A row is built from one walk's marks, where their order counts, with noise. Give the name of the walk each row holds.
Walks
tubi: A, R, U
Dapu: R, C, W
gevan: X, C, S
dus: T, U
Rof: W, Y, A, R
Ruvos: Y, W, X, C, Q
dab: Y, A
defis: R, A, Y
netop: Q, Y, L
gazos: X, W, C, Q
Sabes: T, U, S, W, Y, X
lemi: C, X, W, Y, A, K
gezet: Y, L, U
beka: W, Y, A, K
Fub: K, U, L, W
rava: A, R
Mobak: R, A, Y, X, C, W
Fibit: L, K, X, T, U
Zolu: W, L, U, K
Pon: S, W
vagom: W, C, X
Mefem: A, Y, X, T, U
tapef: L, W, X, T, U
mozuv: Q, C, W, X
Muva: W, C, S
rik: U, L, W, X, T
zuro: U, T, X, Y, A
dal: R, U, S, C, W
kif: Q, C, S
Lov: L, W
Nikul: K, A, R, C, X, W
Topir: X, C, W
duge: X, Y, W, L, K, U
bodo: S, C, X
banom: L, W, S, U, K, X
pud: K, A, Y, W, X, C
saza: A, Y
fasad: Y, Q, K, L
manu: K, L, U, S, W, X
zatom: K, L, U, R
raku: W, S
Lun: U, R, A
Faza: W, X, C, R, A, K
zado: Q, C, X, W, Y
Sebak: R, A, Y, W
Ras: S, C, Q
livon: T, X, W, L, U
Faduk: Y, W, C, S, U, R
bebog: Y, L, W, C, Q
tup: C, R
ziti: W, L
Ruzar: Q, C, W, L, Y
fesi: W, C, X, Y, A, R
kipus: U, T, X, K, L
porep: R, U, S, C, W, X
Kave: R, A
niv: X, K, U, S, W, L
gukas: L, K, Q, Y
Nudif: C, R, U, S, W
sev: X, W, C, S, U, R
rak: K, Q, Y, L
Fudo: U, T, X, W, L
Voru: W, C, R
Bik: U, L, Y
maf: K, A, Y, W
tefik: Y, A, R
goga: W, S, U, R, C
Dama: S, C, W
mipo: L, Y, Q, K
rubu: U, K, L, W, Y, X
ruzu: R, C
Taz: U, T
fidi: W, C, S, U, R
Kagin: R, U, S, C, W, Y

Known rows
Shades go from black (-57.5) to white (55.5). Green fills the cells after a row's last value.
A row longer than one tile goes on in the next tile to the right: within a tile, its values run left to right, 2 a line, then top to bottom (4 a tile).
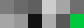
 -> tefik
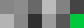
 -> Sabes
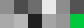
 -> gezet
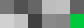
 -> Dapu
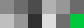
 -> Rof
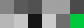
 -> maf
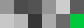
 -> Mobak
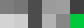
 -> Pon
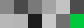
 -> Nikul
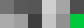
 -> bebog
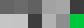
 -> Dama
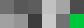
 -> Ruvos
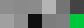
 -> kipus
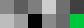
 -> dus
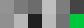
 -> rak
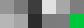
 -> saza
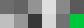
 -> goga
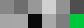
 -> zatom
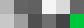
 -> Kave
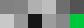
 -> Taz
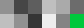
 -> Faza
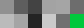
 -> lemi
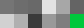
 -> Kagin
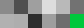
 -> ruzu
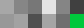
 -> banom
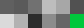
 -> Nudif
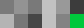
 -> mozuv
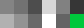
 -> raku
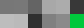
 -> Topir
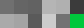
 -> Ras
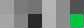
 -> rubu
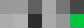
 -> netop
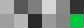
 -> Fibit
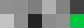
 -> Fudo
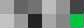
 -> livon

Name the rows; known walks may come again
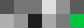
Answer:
Faduk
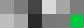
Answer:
saza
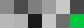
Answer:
Nikul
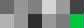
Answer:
sev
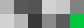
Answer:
defis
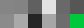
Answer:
fasad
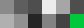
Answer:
dab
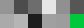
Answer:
gezet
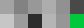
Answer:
rik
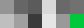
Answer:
Zolu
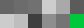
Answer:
dal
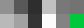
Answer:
beka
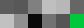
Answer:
tup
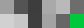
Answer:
Sebak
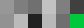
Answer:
rak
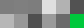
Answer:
porep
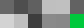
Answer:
Dapu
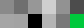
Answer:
zatom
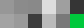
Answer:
manu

